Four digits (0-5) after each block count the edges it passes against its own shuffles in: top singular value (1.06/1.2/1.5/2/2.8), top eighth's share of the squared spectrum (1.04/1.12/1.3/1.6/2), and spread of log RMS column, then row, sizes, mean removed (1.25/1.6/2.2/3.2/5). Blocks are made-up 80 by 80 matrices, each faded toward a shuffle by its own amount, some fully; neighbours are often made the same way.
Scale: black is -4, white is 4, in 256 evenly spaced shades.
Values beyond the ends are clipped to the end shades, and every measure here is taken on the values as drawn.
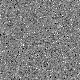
0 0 0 0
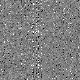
2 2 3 0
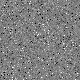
0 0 0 0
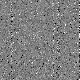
2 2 2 0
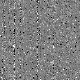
2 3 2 0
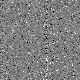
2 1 2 0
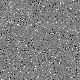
0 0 0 0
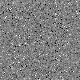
0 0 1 0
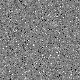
1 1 1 0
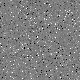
0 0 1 0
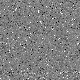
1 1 0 1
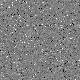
1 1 0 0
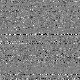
3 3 0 3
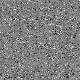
1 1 0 2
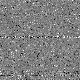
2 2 0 2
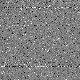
2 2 0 2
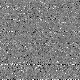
2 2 0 2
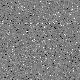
1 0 0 0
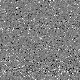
1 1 0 2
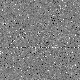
2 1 0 1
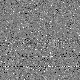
2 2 0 2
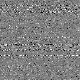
2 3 0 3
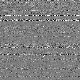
3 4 0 4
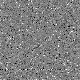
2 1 0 1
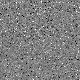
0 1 0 1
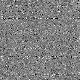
2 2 0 2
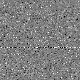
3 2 0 2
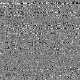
2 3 0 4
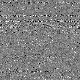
2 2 0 3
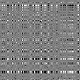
5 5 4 4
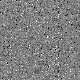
2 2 1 0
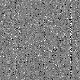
3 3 2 0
